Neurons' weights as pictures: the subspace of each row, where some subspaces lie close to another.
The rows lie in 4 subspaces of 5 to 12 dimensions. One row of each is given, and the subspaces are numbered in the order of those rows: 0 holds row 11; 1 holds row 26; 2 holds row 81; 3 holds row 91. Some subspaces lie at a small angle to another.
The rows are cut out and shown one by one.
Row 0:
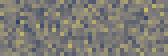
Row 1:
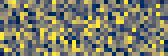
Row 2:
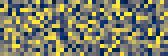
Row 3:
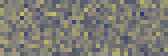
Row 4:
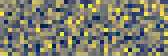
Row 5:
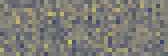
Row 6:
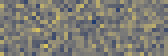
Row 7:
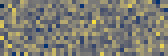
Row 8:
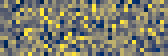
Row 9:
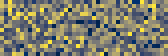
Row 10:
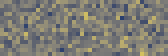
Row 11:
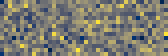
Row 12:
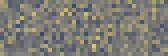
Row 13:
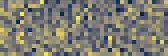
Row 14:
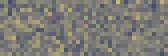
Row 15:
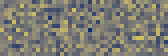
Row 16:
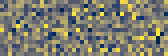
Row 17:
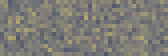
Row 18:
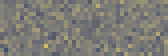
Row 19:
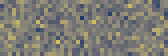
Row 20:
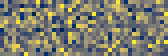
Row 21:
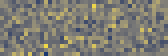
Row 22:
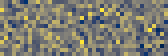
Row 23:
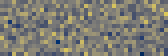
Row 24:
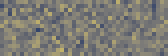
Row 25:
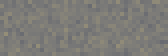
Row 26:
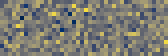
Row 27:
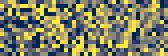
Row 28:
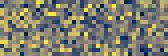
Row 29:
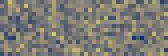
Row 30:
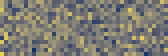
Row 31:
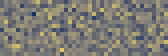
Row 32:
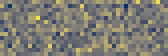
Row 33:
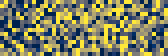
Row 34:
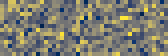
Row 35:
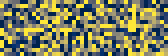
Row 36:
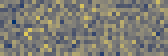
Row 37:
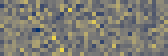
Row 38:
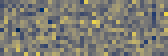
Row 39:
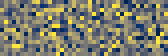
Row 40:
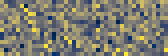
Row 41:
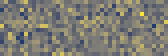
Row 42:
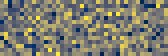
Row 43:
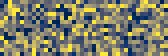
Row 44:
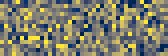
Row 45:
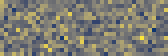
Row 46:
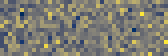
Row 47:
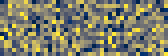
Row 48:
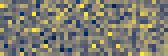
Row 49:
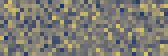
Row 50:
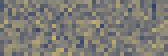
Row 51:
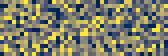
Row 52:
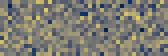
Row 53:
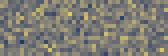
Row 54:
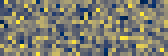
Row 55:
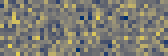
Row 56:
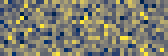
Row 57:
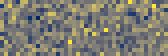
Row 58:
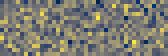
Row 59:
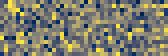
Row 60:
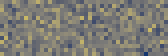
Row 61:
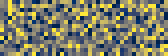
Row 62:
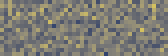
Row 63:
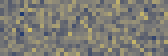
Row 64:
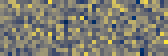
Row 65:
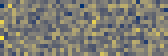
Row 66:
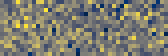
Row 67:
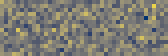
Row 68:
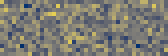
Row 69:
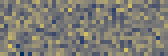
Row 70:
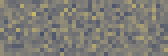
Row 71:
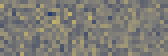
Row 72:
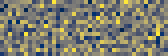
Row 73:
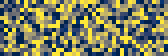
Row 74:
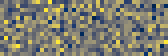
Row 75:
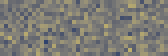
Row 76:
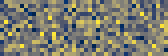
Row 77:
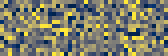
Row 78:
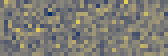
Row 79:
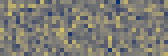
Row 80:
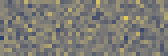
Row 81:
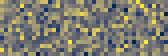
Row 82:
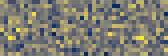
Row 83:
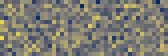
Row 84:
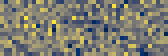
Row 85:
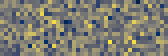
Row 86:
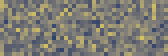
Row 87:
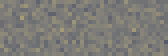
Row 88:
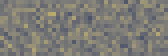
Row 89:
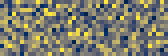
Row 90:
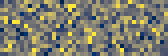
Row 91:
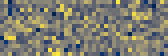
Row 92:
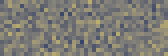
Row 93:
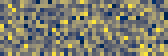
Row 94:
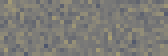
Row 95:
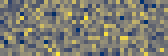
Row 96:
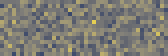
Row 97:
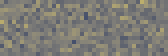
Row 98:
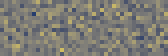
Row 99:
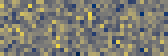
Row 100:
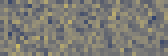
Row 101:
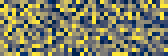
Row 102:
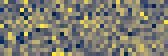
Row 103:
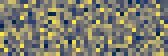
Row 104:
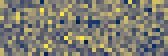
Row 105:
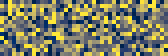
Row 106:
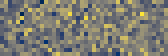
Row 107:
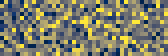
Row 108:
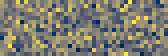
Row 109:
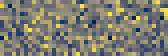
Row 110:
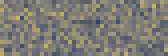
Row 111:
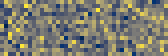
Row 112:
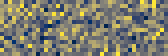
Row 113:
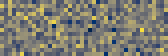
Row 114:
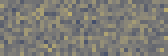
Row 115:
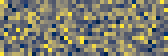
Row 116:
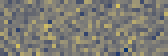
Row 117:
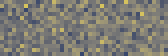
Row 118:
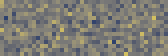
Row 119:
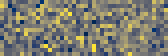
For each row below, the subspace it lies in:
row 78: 2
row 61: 0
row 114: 0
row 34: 2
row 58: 2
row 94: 1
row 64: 2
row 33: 0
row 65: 2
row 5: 3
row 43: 3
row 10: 2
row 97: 2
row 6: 1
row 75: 2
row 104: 0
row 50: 3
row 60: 3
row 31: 1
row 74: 1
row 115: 0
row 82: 3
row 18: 1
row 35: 1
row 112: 2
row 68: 2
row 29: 3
